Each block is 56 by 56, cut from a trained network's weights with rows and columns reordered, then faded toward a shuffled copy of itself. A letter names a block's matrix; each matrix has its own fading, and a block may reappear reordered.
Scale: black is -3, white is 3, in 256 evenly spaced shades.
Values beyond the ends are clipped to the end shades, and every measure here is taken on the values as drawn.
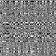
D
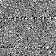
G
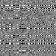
D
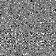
G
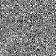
G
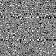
G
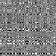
D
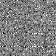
G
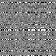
D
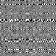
D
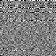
D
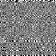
D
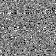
G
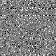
G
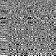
D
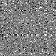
G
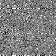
G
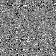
G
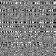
D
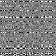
D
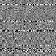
D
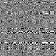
D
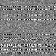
D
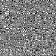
G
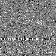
G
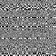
D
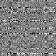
D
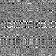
D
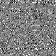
G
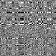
D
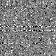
G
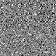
G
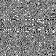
G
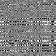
D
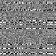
D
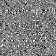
G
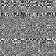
D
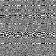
D
